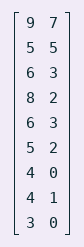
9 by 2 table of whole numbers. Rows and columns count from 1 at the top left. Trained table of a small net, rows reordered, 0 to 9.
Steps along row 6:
down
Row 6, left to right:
5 2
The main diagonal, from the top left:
9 5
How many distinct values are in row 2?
1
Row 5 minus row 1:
-3 -4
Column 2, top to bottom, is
7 5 3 2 3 2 0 1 0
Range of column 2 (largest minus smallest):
7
